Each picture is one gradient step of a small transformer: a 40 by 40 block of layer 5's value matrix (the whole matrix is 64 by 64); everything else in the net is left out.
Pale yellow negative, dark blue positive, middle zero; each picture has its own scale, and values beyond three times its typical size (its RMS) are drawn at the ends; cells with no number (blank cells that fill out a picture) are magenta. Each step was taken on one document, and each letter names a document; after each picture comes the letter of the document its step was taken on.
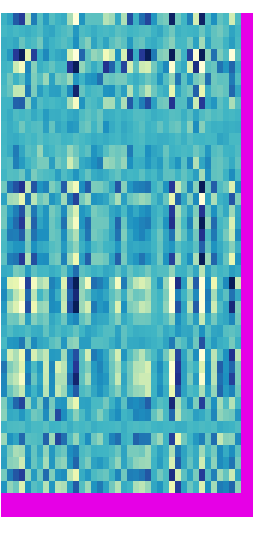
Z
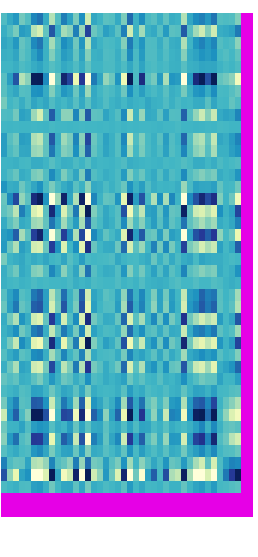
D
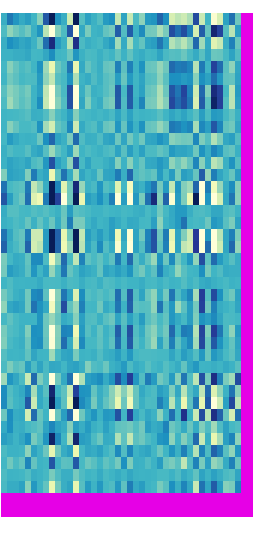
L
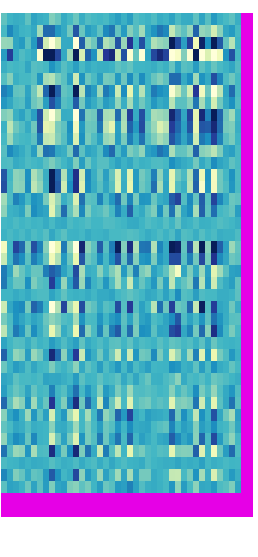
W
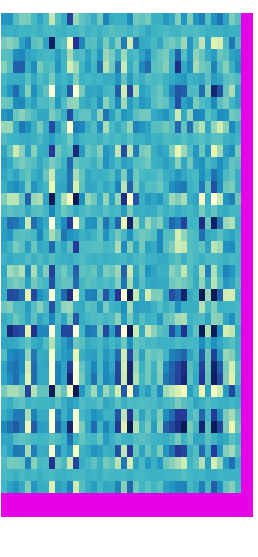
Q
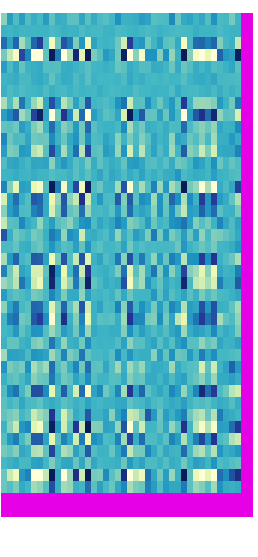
D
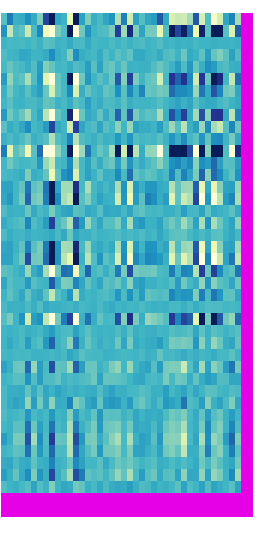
L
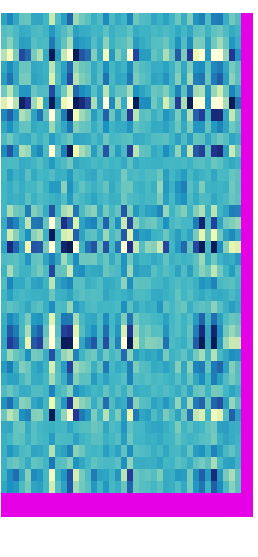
Q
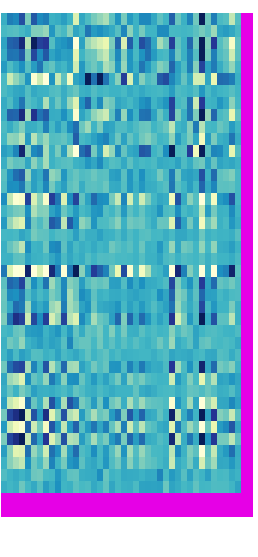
Z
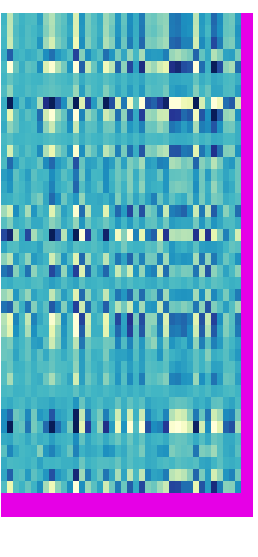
W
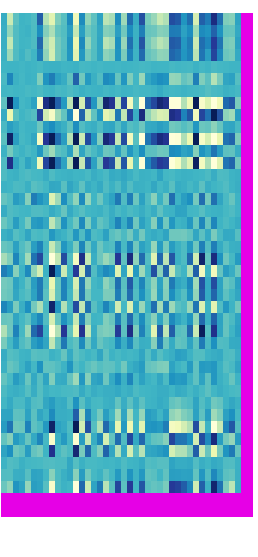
W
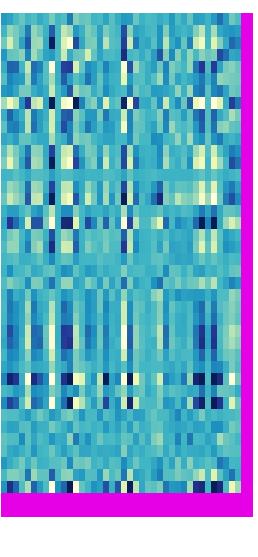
Q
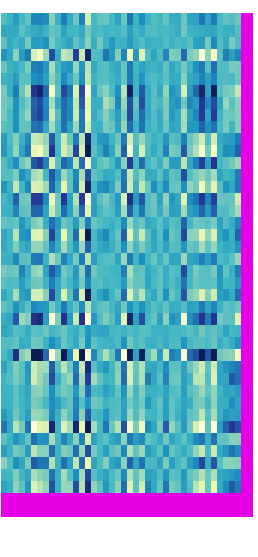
D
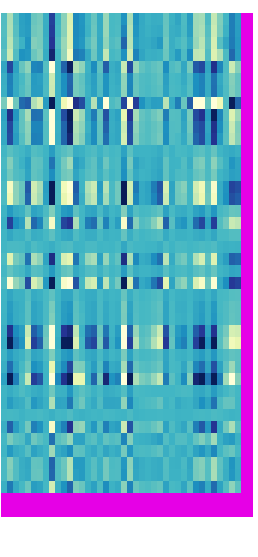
Q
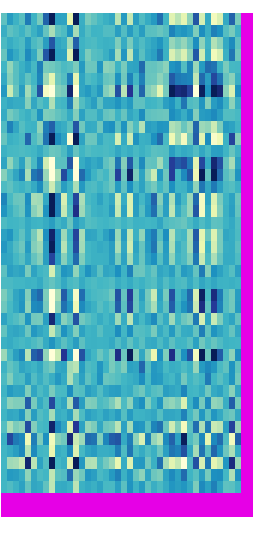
L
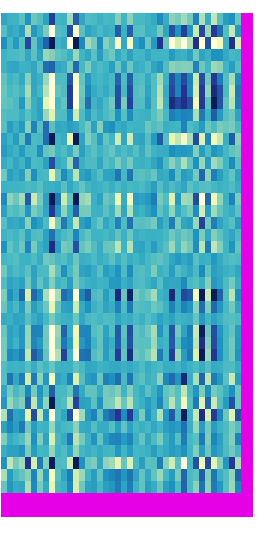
L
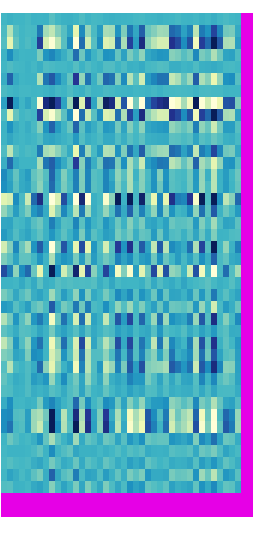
W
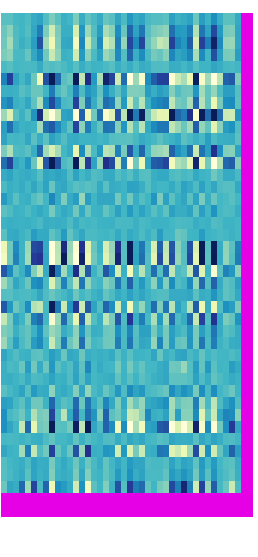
W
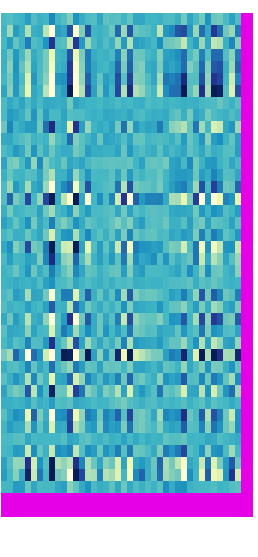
L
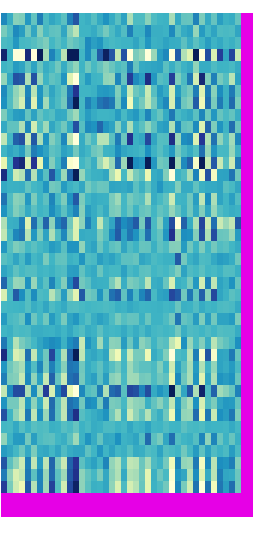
Z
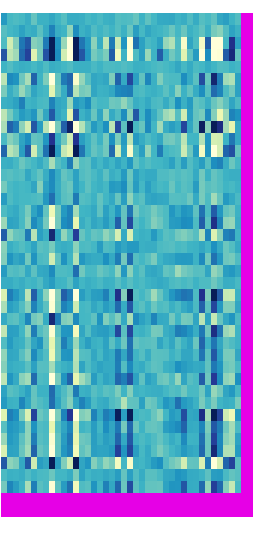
Q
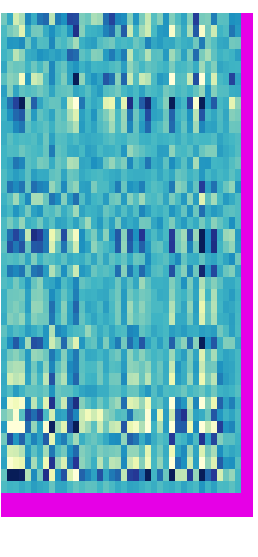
Z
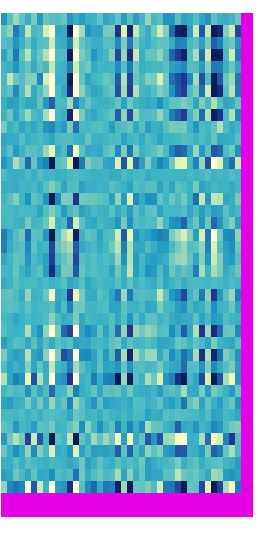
L
